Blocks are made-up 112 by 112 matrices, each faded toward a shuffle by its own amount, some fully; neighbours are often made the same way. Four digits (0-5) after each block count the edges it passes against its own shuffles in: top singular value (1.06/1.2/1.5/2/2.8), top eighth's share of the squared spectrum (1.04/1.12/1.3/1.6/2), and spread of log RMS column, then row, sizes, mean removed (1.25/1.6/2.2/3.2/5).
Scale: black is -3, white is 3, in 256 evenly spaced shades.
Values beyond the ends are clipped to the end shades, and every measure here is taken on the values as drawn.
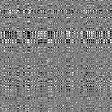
5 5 4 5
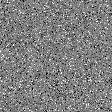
0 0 0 1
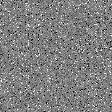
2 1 2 0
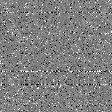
4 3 1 2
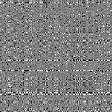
5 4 2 3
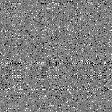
4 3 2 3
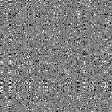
5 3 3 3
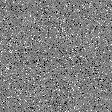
2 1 0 0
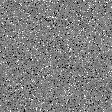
2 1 0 0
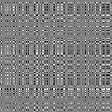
5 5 5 5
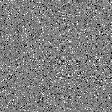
4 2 2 1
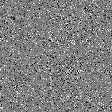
3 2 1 1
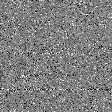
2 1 0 2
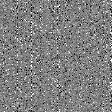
2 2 3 0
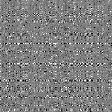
5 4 2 3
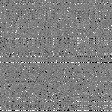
4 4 1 3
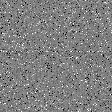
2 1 0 0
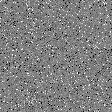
0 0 0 0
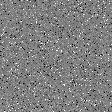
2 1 0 0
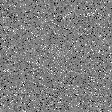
3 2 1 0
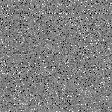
3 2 0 1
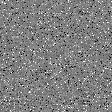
2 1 0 0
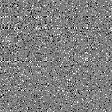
4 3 2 2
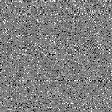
4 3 1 2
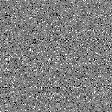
4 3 1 2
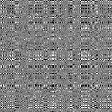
5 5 4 4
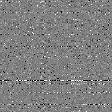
4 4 1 3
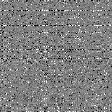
4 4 2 3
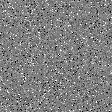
2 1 0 0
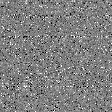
3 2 1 2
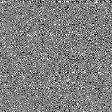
4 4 2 3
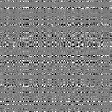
5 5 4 5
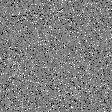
1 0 0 0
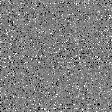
3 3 1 2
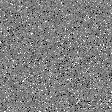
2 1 0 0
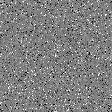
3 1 0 0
